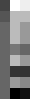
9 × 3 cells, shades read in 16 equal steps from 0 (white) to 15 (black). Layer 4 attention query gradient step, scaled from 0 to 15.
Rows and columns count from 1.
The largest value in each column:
11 15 14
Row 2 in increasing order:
4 4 10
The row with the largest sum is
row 9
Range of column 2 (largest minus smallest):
15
